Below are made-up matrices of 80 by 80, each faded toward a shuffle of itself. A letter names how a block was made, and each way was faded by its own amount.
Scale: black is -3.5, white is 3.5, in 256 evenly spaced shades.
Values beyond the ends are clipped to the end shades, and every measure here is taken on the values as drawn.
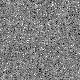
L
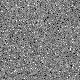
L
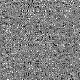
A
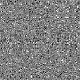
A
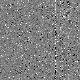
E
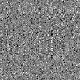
A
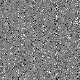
E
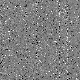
E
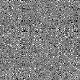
A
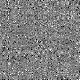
A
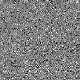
A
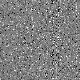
E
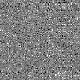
A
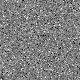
L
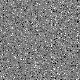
E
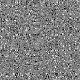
A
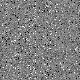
E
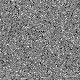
L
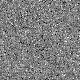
L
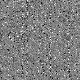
E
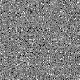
A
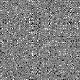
A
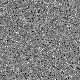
L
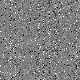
E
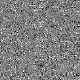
A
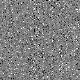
E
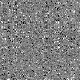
A
